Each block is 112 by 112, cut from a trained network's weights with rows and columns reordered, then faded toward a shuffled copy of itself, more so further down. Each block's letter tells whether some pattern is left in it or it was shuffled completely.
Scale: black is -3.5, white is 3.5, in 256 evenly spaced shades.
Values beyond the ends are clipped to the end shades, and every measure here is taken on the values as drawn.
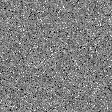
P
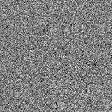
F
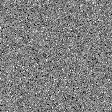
P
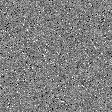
P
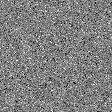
P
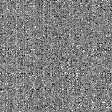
F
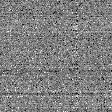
F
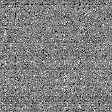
F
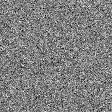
P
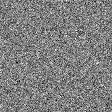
P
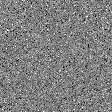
P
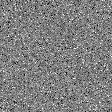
P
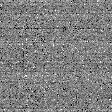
F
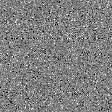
F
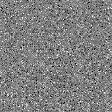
F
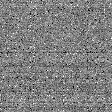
F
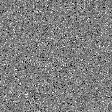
F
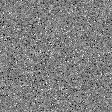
P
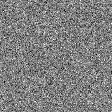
F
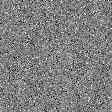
P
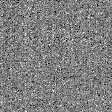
F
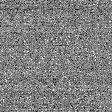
F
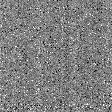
F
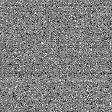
F
